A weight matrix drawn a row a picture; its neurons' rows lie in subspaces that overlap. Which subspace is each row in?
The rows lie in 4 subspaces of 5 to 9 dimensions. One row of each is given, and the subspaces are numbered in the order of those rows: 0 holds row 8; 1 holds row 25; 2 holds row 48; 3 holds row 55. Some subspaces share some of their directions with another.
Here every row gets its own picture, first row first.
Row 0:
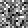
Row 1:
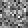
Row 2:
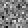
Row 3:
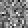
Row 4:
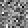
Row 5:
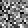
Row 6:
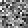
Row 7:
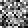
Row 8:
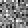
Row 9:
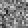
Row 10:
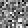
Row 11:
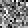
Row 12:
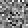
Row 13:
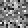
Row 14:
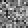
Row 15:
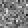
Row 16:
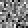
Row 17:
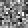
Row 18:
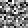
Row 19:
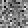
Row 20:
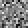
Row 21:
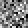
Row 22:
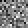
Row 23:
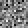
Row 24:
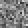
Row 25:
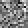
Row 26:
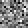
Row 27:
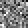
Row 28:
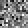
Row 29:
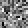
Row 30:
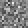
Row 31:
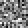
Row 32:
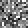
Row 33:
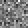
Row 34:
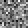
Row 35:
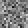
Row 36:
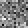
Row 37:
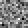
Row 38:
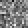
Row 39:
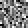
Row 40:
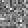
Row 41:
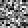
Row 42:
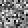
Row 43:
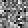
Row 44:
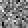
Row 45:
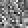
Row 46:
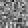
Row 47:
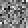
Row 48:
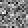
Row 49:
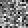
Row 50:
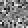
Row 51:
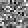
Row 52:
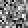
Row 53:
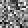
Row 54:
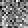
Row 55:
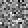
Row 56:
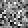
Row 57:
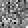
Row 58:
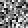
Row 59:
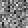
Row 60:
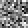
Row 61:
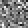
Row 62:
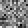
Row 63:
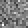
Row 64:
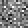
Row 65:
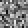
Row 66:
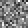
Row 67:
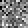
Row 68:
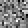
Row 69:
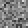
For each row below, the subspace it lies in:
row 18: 2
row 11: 0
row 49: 1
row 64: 1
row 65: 2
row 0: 2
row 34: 2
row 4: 2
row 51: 0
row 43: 1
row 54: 0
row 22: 0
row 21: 2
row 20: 3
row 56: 1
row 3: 2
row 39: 2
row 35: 0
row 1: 1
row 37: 3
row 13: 0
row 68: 2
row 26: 1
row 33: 2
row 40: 1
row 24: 3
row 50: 2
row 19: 1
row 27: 2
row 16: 2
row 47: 1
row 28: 2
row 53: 1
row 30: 2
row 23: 2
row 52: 2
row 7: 1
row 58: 2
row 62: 1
